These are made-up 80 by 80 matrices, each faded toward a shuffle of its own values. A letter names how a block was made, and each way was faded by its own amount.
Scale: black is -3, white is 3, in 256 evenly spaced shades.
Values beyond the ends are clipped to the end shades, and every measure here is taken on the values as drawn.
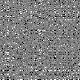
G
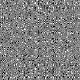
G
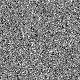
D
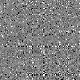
G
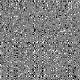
G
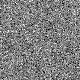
D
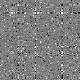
G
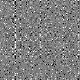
G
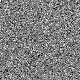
D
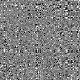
G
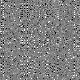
G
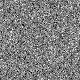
D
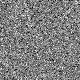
D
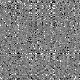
G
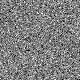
D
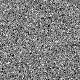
D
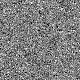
D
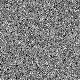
D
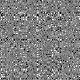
G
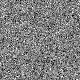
D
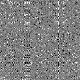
G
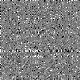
G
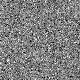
D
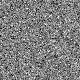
D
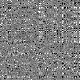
G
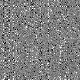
G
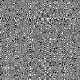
G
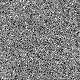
D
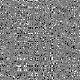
G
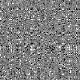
G
